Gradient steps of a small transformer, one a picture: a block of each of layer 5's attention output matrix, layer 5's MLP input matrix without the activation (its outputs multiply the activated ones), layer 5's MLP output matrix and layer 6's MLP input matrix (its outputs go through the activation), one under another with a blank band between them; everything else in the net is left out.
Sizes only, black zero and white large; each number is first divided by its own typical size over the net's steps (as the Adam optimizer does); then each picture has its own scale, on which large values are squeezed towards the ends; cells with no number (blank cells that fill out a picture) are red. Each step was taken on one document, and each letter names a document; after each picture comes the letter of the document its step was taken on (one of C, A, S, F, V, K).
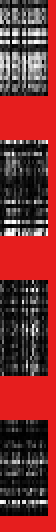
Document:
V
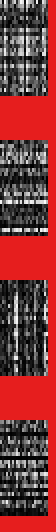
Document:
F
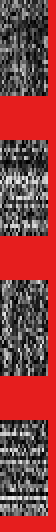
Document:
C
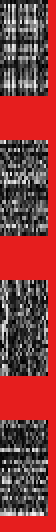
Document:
C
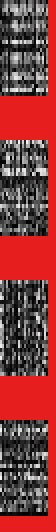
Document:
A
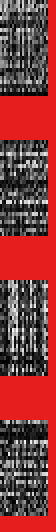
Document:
F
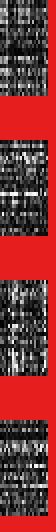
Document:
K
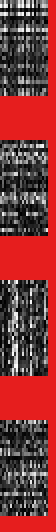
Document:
K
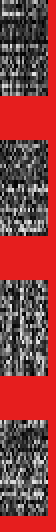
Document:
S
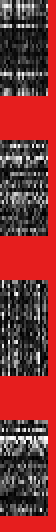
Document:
K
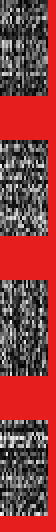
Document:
S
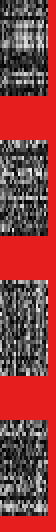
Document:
A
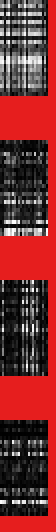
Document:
V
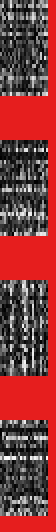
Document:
S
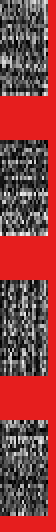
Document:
S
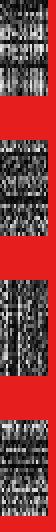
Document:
C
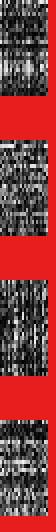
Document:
F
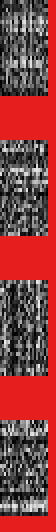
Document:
C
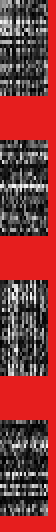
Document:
F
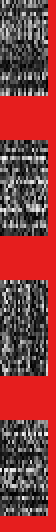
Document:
C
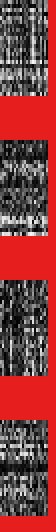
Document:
S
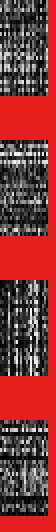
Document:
F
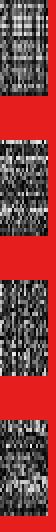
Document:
A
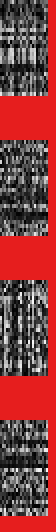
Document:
C
